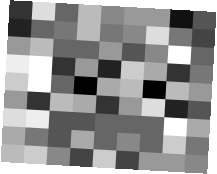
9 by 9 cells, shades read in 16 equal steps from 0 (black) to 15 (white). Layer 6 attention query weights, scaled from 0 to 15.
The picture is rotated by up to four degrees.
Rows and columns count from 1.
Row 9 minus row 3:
2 1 2 -2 3 -1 1 -6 2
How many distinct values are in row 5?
7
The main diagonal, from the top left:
3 6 6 9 10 9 6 12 8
